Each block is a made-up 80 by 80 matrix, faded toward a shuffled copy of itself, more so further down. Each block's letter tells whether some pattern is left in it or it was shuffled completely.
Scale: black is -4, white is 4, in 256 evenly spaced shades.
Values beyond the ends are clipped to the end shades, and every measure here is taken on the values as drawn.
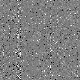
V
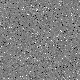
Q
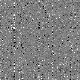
V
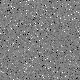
Q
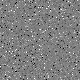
Q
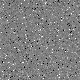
Q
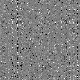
V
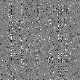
V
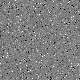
Q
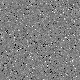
Q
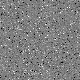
Q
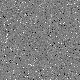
Q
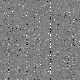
V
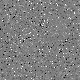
Q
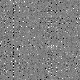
V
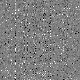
V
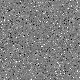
Q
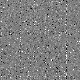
V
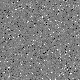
Q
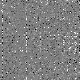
V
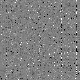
V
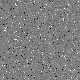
Q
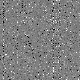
V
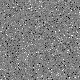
Q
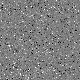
Q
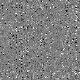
V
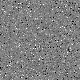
Q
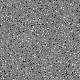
Q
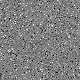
Q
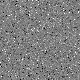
Q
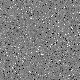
Q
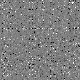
V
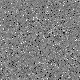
Q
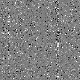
V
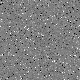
Q
